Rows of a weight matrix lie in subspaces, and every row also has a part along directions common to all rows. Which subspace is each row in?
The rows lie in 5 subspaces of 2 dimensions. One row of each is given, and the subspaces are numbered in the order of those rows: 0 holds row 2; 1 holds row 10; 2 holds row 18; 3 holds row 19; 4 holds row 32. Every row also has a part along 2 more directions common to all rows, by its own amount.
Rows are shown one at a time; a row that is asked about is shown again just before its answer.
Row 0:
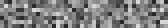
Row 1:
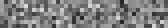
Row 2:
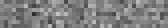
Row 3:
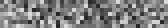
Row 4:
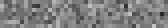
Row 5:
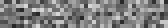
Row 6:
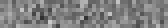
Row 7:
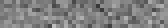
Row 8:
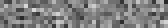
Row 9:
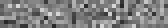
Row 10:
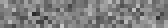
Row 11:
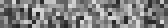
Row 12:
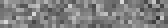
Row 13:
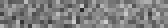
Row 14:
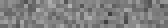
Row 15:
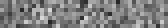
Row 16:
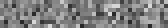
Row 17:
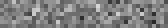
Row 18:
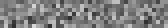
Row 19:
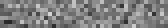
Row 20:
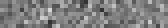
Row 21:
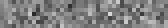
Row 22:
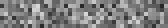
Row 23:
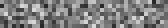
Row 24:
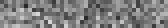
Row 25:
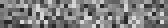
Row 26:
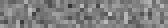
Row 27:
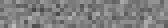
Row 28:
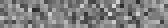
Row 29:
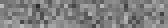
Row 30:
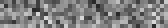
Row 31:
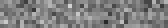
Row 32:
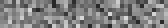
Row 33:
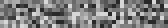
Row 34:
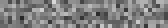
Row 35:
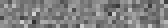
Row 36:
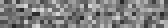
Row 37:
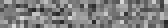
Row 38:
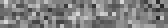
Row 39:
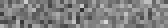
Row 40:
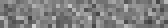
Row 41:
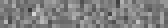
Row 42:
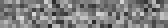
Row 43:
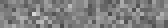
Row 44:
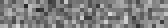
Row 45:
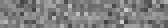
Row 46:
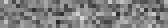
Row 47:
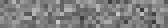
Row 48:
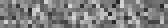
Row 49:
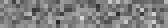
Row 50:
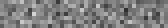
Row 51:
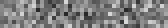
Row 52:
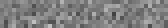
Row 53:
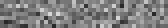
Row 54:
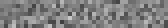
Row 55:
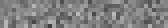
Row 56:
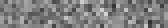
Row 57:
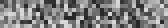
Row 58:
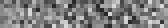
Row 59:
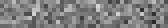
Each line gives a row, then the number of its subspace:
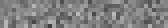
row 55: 2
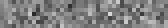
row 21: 1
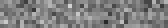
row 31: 0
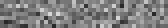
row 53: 3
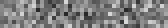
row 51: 0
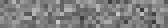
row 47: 1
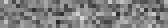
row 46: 1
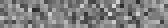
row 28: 3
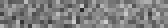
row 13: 0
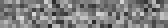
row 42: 4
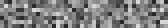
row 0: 2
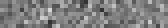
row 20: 4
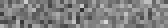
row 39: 0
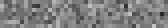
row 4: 3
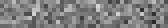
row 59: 1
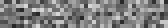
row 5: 2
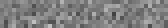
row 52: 2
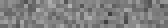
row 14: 0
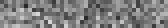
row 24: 1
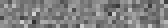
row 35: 2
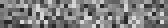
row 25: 3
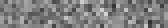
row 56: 4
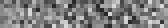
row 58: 4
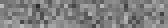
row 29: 3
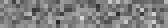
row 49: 1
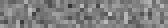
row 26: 0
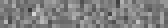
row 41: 4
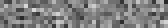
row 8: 2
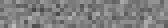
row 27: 2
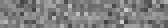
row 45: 0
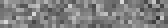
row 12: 1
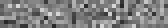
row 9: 3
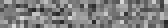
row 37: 2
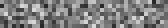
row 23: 3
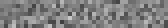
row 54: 2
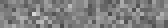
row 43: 1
